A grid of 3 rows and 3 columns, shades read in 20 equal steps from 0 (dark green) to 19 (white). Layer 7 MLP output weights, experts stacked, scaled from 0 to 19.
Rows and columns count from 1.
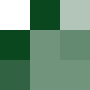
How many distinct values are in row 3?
2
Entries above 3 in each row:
2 2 2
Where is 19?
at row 1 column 1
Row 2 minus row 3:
-3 0 -1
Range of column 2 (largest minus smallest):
8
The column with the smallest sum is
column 2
